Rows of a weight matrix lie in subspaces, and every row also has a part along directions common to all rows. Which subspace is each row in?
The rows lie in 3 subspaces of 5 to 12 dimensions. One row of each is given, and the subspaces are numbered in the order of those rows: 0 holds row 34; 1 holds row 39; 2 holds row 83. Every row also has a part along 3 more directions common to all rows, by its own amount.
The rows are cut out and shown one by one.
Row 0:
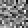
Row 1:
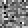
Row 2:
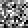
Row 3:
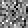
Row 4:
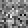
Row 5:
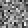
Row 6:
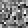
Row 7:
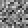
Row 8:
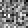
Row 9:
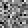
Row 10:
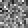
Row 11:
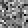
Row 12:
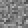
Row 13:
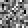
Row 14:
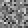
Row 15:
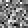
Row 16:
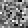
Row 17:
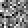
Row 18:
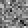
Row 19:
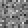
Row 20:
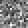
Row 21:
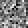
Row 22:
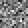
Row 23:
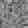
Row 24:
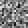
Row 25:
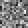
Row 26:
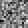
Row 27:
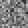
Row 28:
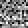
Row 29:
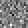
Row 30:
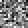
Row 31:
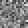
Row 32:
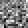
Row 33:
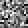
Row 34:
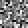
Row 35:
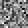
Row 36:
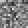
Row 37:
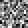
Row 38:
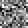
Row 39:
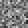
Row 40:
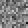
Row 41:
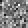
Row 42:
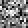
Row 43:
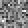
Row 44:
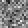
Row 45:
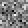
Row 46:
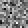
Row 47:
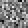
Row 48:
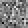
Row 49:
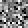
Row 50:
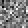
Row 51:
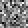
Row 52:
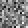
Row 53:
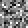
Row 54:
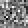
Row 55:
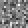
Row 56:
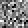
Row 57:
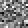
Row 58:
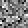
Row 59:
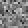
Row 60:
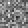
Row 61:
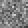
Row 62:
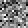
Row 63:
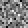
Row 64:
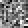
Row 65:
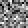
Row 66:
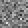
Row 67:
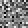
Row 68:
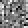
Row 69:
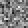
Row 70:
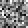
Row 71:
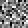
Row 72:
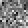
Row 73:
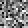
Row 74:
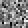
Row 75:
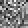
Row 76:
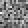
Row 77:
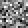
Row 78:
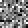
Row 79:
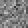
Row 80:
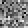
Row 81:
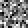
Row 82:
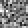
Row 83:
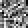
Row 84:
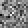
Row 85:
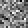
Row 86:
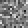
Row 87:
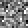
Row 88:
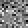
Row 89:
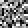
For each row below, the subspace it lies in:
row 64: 1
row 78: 0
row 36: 2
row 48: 2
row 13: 2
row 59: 1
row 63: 0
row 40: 0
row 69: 1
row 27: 1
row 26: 0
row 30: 1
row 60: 1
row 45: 0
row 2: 0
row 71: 2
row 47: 0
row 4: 1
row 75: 0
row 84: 2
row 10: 1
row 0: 2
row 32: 0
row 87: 0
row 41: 2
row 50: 2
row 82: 1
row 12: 0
